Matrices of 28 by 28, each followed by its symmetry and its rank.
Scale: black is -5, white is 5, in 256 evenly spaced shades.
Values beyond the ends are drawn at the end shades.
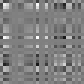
symmetric, rank one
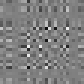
antisymmetric, rank two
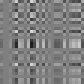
neither, rank one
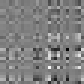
antisymmetric, rank two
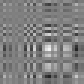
symmetric, rank one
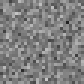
neither, full rank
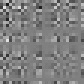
antisymmetric, rank two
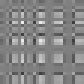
symmetric, rank one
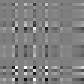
neither, rank one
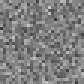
neither, full rank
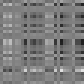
neither, rank one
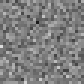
neither, full rank
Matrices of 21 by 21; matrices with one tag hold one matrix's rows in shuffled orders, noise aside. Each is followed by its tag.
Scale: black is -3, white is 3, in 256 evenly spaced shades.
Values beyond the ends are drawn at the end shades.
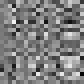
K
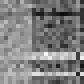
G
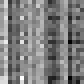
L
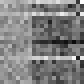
G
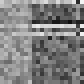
G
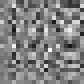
K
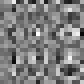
K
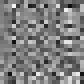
K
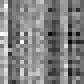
L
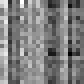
L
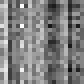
L
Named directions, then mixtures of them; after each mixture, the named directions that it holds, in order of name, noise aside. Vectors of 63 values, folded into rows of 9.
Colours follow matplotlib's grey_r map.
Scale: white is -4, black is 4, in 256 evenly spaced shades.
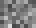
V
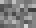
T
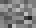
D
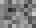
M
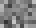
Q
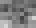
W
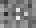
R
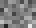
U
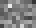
D, Q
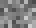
U, V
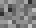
M, U, V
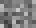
D, Q, R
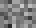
D, T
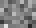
U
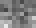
W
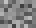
D, Q, U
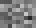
D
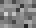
R, T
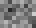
M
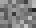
T, V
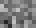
D, Q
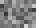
T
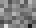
U
